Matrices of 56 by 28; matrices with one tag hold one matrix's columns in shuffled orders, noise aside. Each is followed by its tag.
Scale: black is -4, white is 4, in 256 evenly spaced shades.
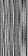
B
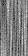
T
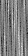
T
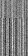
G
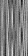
B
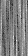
T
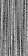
T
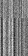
G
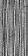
B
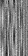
B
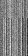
G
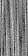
T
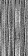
B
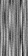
B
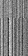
G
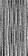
B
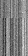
G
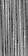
T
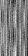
B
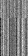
G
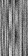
B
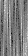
T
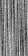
T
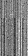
G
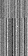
G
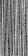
T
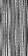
B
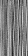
B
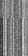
G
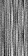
B
